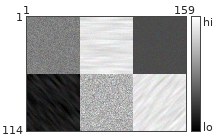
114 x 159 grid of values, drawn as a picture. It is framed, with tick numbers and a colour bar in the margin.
It is made of 2 by 3 panels. Panel 1,1: middling, fine-grained, faint in contrast. Panel 1,2: very high, streaked across, faint in contrast. Panel 1,3: low, flat. Panel 2,1: very low, slanting down to the right, faint in contrast. Panel 2,2: high, fine-grained. Panel 2,3: very high, slanting up to the right, faint in contrast.
